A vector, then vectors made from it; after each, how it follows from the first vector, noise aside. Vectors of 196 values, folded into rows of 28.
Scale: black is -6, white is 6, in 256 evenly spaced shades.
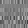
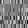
scaled up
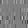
partly zeroed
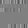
partly zeroed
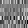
scaled up
